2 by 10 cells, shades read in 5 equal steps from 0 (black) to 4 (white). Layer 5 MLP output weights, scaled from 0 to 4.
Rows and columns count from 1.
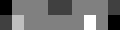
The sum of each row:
15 20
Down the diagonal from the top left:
0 3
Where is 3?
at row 2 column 2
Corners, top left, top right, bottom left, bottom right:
0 1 1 0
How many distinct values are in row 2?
5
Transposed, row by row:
0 1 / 2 3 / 2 2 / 2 2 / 1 2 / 1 2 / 2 2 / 2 4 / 2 2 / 1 0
